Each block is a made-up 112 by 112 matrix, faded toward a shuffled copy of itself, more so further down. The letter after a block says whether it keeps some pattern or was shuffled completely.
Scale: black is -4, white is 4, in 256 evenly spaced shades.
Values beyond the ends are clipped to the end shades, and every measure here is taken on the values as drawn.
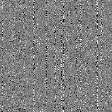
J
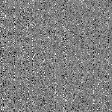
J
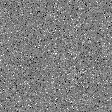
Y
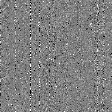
J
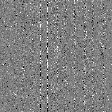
J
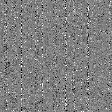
J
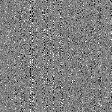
J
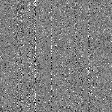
J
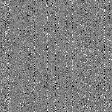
J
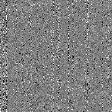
J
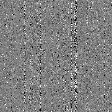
J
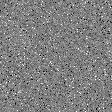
Y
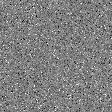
Y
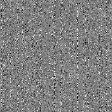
J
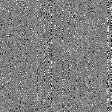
J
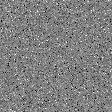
Y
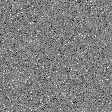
Y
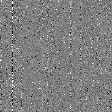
J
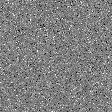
Y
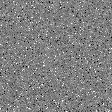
Y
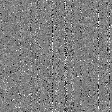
J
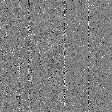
J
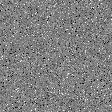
Y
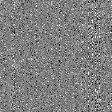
J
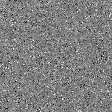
Y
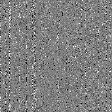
J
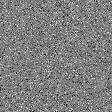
Y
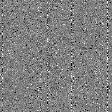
J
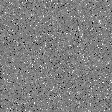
Y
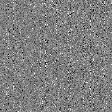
J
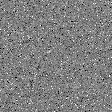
Y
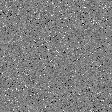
Y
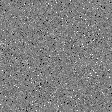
Y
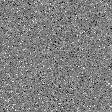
Y
